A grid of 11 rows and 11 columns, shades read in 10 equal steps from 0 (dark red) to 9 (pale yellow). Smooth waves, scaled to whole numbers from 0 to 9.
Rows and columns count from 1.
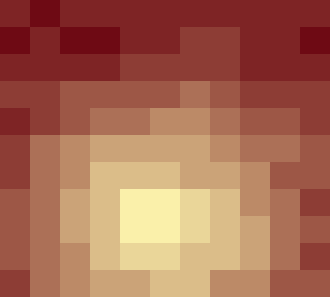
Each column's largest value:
3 4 6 7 9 9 8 7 6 4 3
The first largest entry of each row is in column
1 7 5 7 6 4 4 5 5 5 6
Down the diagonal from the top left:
1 1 1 3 4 6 6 7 6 4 3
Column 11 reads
1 0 1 2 2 3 3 2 3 2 3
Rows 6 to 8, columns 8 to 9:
5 4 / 6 5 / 7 5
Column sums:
20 30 40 49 56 58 56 49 39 30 22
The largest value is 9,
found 4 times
